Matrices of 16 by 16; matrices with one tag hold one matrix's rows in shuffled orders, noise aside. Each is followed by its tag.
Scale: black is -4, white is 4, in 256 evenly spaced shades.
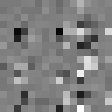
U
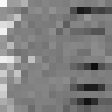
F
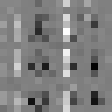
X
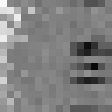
F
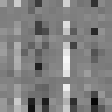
X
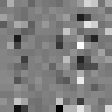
U
